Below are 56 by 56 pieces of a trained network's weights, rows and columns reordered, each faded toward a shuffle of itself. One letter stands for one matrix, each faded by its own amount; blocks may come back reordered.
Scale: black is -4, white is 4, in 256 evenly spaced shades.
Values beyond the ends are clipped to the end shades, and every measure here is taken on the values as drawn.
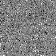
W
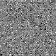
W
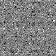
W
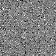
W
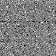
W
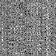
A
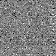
W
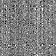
A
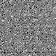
W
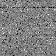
W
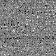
W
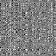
A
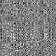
A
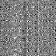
A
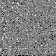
W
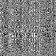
A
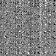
A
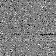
W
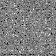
W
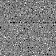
W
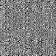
A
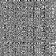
A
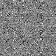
W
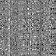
A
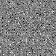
W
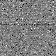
W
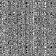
A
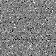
W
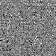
W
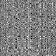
A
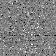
W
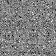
W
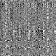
A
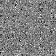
W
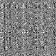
A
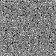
W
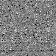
W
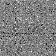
W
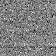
W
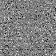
W
